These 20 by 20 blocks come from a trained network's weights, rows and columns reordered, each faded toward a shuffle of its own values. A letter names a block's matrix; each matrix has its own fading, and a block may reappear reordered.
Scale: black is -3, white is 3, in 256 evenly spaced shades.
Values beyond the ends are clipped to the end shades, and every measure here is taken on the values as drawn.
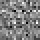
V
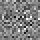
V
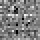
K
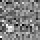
V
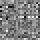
V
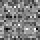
V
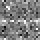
K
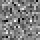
K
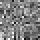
V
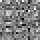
K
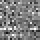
K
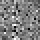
K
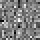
V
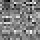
V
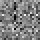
K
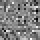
K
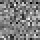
V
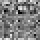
V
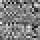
V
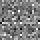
K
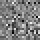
V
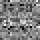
V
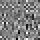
V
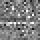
K
